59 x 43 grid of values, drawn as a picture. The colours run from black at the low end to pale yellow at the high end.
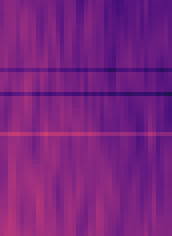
The histogram is bell-shaped. The halves do not mirror each other. The ninth with the highest average is the bottom left. Rows 18, 24 and 34 differ from the rows beside them. There is an overall slope up to the bottom left.
